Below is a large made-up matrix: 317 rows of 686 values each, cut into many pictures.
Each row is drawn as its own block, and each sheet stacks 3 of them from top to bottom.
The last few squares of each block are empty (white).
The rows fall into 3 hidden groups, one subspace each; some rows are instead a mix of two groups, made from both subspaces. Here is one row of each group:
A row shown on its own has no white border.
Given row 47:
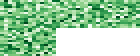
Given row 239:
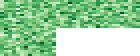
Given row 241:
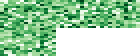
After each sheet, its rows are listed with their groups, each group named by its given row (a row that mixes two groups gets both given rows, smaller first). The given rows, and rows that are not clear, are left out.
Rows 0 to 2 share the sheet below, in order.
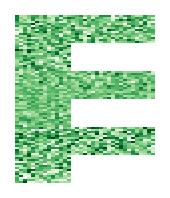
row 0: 239
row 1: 47 and 241
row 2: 241
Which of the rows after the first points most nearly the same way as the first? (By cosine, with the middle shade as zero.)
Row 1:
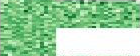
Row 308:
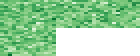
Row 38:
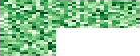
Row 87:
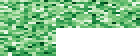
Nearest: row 87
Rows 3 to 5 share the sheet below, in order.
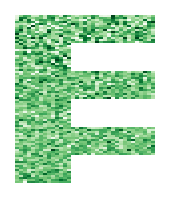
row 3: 239
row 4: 241
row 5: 241
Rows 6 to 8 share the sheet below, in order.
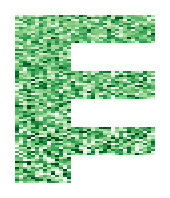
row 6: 241
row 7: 239
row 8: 239
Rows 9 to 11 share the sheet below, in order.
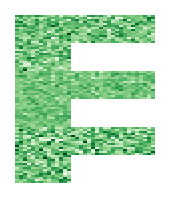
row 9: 241
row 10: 47
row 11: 47 and 239
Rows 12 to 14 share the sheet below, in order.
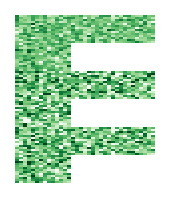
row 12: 239
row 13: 241
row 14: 239
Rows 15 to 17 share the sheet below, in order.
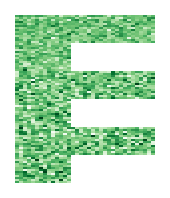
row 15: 241
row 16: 239
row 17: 47
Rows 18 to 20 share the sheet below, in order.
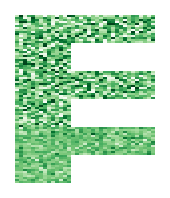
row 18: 47
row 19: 47
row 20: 47
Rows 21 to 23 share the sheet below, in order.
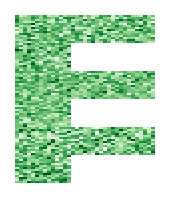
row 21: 239
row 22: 241
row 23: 239 and 241
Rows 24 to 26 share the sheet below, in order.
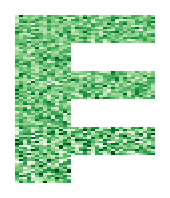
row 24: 47 and 239
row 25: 239
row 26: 239
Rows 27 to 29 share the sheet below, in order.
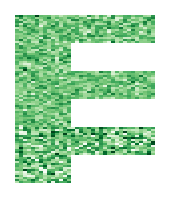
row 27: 241
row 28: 47 and 239
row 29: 47
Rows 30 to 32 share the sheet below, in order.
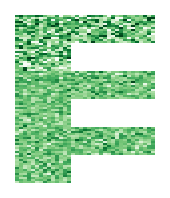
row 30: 241
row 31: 47 and 241
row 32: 239
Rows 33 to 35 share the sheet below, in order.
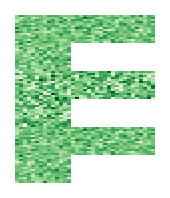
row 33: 239
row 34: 47 and 241
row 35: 239
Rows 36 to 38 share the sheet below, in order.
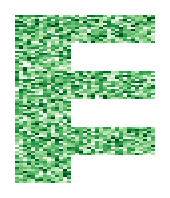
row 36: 241
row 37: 47 and 239
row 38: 47 and 239
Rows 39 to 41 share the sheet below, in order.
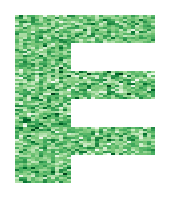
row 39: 47
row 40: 241
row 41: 241
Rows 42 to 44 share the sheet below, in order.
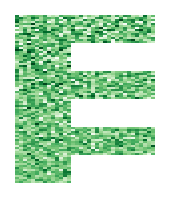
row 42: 239
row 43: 47 and 239
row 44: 47 and 239
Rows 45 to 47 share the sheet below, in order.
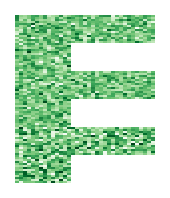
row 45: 239
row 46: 47 and 239
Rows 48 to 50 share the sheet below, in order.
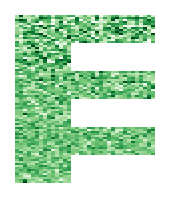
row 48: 47
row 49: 47
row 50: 241
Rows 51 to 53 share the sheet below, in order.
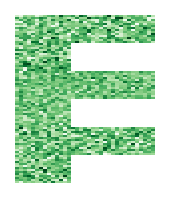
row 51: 241
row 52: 47
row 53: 47 and 239
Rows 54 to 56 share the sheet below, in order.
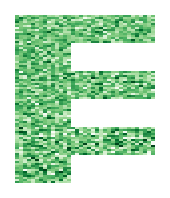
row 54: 239
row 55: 47 and 239
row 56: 47
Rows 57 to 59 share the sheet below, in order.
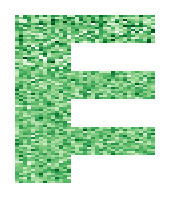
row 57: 47
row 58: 239
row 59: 239
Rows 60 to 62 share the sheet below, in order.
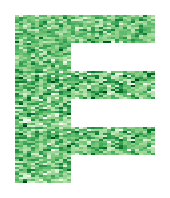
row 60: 239 and 241
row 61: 241
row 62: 241
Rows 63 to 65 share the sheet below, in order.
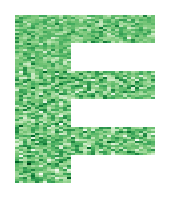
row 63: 239 and 241
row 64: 47
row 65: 239
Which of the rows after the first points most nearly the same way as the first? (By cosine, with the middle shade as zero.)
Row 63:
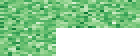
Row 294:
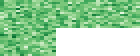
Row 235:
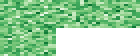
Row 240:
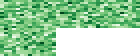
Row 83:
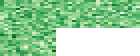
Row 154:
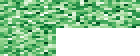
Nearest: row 294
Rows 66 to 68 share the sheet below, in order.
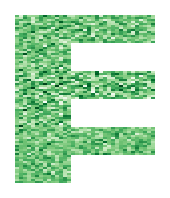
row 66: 47
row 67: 47
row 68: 239
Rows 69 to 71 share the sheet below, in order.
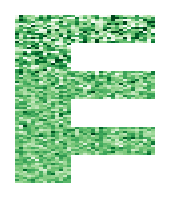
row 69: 47 and 239
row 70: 47 and 241
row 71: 47
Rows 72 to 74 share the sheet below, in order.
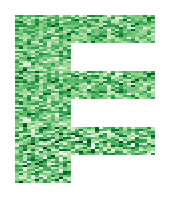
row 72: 241
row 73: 241
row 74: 47
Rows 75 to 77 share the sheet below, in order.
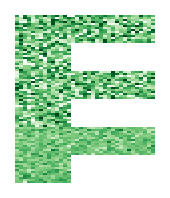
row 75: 47
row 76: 239
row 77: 241
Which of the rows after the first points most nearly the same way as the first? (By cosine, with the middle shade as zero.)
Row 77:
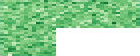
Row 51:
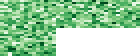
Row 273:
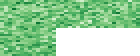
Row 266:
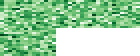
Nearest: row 51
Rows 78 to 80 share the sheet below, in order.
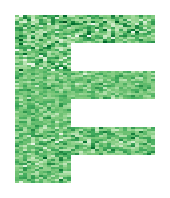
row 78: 47 and 239
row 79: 239
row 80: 47
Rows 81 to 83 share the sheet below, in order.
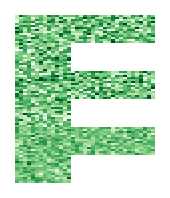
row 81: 239
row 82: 47 and 241
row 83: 239
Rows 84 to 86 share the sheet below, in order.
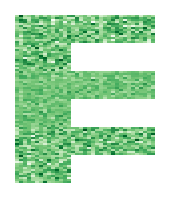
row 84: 47
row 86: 239
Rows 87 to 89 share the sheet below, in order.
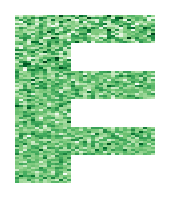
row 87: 241
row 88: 239
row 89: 47 and 241
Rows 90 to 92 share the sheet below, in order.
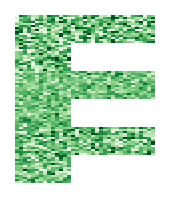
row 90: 239
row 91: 241
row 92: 47
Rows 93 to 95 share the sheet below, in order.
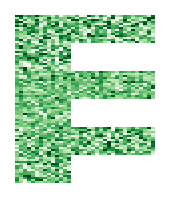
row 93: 241
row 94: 47
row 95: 239 and 241
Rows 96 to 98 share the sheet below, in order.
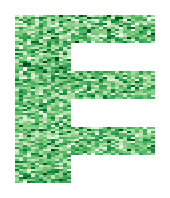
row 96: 241
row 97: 47
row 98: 241
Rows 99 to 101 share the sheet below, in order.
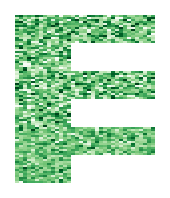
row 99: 241
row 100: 239
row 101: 47 and 241
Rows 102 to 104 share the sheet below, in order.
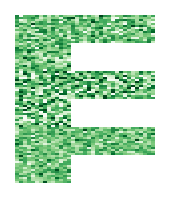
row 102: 47 and 239
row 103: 47
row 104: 239
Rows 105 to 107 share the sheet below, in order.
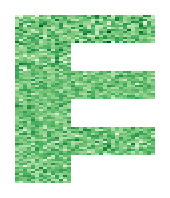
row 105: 241
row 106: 239
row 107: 47 and 239
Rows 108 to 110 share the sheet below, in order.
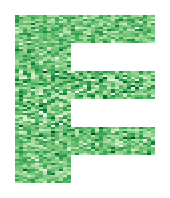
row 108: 239
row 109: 47
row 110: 47
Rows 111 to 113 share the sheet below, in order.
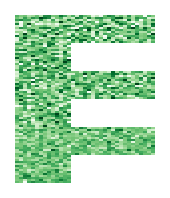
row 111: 47 and 241
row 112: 239
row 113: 241
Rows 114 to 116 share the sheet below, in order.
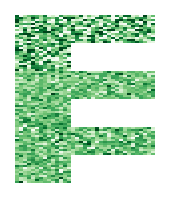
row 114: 239
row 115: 241
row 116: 47 and 241
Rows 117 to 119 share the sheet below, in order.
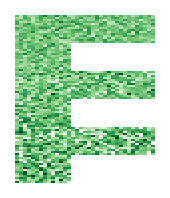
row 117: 47
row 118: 241
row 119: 47 and 239
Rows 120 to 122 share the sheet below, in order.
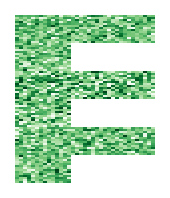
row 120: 241
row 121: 241
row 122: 239 and 241
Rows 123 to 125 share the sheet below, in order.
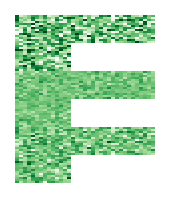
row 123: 239
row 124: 241
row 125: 239
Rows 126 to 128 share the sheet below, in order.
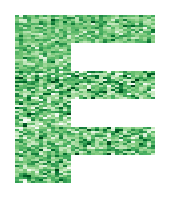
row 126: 47
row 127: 241
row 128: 241
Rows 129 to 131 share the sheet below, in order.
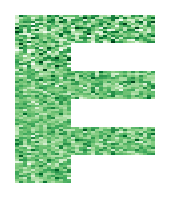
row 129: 239
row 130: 47
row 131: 239
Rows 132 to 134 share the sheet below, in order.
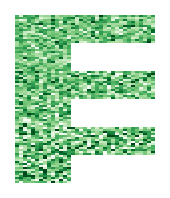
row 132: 47
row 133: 241
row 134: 47
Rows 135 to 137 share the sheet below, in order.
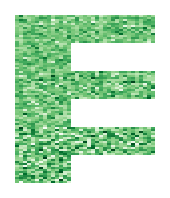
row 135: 47
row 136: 47
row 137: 47
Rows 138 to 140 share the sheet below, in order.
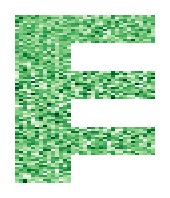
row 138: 239 and 241
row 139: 239
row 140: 241
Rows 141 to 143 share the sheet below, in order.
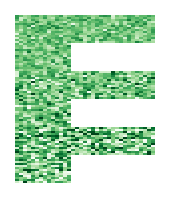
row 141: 239
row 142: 239
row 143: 47 and 241
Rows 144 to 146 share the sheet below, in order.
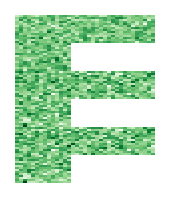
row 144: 239 and 241
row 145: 241
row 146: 241
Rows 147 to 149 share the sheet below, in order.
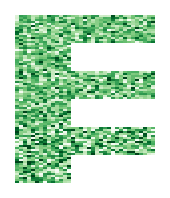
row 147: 239
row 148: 47 and 241
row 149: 239
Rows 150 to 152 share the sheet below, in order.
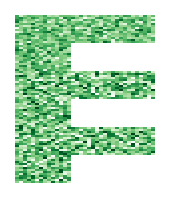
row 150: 239
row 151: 47
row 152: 47
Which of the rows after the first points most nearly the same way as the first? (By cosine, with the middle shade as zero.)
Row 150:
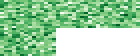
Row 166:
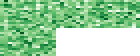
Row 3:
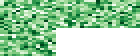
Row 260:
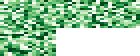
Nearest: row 260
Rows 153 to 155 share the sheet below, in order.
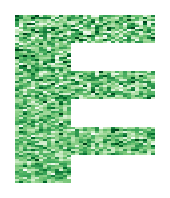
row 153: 239 and 241
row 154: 47
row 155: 47 and 239
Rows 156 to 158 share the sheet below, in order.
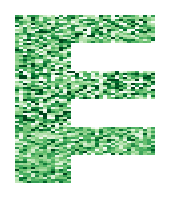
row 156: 47 and 239
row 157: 47
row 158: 241
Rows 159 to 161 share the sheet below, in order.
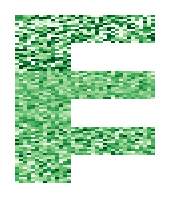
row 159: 241
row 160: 239 and 241
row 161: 239
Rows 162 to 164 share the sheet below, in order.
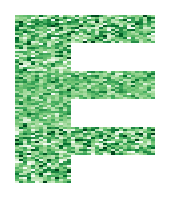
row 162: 241
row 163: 241
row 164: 239
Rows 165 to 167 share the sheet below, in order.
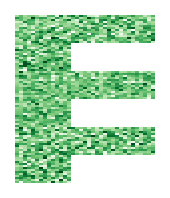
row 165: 47 and 241
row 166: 47
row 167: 47
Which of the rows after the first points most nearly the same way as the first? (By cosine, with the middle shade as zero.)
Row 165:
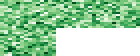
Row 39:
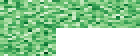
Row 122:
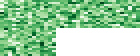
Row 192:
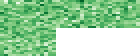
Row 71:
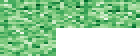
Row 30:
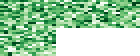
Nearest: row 39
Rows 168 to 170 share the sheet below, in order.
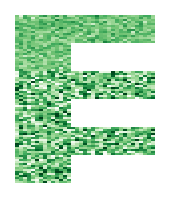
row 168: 47 and 241
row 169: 239
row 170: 47 and 239
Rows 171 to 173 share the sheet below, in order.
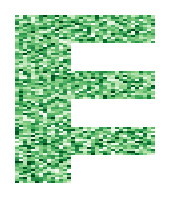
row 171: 47
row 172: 47
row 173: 239
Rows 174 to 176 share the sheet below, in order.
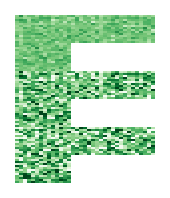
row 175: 47
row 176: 241
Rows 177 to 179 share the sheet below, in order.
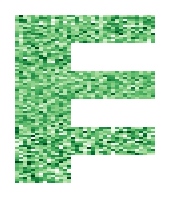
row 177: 47
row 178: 47
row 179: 239
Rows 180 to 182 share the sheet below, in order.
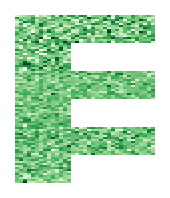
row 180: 47 and 241
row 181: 241
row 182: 241
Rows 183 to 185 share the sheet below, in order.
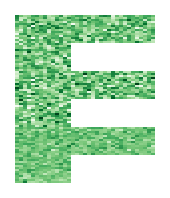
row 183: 239
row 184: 239
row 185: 241
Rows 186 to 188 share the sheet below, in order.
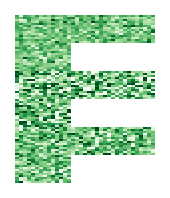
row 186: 47
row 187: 239 and 241
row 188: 47 and 241
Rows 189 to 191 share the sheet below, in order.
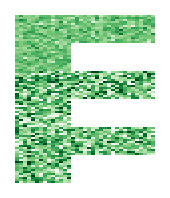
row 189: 47
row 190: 241
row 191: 239
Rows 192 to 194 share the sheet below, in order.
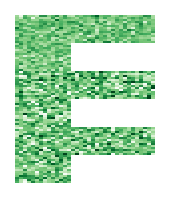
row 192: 47 and 241
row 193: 47
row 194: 47 and 241
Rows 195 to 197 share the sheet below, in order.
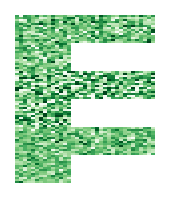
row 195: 47
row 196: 47 and 239
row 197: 47 and 241
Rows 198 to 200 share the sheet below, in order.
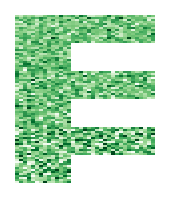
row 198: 241
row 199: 239
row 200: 239
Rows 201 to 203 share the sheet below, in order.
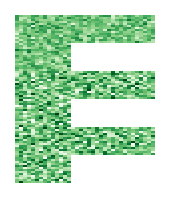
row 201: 239
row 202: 47 and 239
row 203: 47
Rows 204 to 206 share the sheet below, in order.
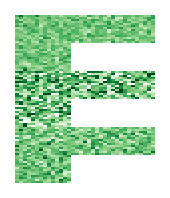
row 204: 241
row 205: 241
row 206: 47 and 239
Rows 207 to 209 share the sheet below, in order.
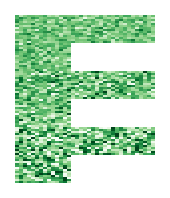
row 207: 239
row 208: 241
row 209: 239
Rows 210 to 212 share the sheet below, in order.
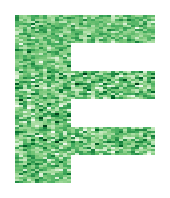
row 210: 239
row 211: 239
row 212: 47 and 239
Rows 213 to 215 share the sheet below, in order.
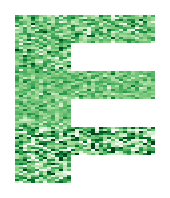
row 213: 47 and 239
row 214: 47 and 241
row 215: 47
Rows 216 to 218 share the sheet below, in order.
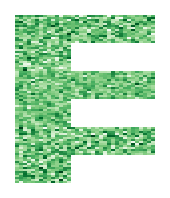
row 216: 241
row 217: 239
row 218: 47
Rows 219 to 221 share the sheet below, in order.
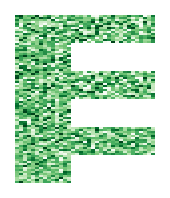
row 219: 241
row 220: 239 and 241
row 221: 47
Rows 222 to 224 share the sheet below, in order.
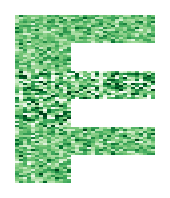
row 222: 239
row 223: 47
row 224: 239
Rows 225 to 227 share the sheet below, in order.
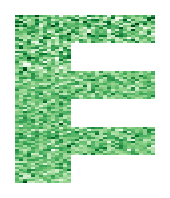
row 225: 241
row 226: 47
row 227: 241
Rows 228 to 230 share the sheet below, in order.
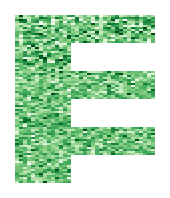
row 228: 47
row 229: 241
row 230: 239
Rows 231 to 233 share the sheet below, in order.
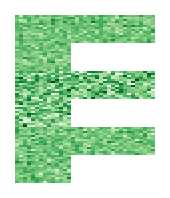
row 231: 47
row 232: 241
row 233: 239
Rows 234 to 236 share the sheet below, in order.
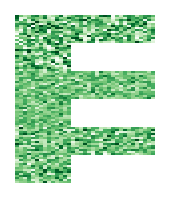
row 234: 239
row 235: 47
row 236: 47 and 239
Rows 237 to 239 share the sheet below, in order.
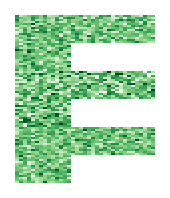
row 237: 239
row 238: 241
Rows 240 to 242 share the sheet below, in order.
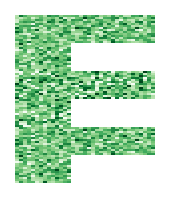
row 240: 239
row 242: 239
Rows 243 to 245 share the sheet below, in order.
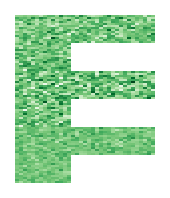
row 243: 241
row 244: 47
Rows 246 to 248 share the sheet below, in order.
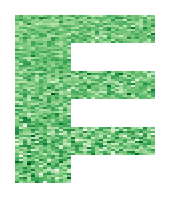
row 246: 47 and 241
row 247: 241
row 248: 239
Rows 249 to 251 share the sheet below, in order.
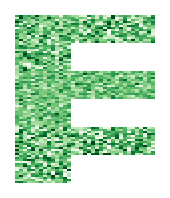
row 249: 239 and 241
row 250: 239
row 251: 239 and 241
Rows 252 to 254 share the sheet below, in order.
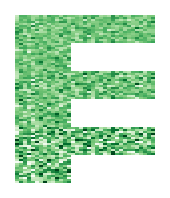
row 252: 239
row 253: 239
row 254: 239
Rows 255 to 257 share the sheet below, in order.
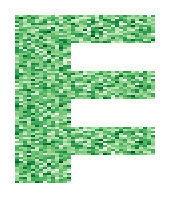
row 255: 47 and 239
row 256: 239
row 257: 239
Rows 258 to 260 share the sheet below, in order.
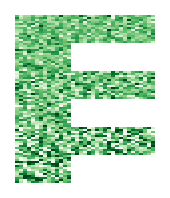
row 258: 239 and 241
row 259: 239
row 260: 239 and 241
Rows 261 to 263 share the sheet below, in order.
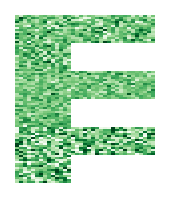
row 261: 239
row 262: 241
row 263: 239
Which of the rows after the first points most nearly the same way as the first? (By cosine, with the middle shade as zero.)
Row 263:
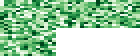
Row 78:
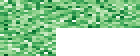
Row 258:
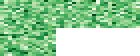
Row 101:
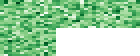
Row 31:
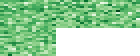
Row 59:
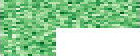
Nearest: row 59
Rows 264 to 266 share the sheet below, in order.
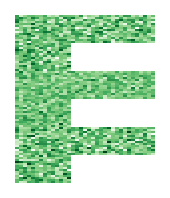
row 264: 239
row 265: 47
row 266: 239 and 241
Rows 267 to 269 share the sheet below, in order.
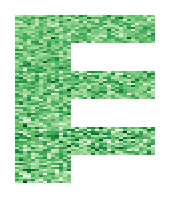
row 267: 241
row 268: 241
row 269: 47 and 241
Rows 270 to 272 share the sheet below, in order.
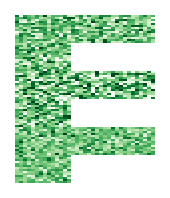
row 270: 47 and 239
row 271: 47
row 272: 47 and 239
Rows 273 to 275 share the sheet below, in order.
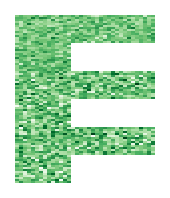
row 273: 241
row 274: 47 and 239
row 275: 47
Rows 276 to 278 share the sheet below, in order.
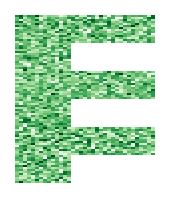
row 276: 47 and 241
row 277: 241
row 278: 47
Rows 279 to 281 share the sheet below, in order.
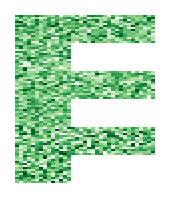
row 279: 241
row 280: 47 and 239
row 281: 47
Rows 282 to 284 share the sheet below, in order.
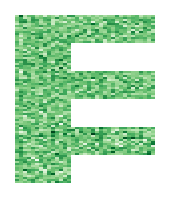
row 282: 47
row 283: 47
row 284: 47
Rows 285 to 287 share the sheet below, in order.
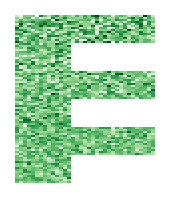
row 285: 241
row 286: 241
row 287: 239
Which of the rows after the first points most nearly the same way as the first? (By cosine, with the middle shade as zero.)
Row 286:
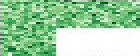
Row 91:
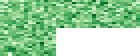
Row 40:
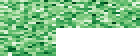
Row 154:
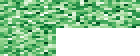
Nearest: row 40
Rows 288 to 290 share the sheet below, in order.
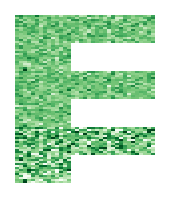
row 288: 241
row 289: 239 and 241
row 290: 241
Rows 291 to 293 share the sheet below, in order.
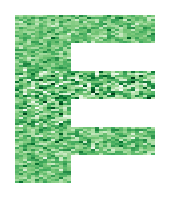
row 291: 241
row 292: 47
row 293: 47
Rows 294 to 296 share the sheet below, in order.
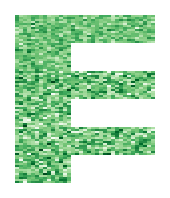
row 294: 239
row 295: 241
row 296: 239 and 241
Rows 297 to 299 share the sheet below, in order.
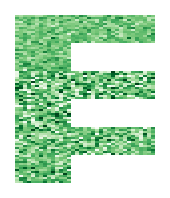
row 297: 241
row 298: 239
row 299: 241
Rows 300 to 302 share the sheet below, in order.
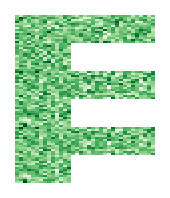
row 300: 239
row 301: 241
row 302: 241
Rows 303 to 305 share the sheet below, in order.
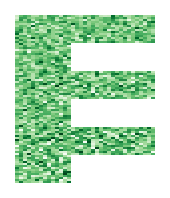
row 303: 239
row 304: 47
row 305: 47 and 239
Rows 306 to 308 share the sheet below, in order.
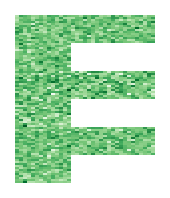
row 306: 239
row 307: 241
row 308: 241
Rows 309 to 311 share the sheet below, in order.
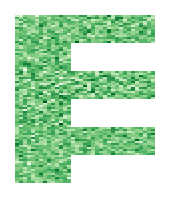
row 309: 241
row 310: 47
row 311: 239
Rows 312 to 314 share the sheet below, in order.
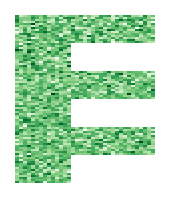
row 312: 239
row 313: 241
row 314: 239
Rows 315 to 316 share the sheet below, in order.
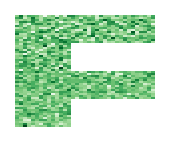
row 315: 47
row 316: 241
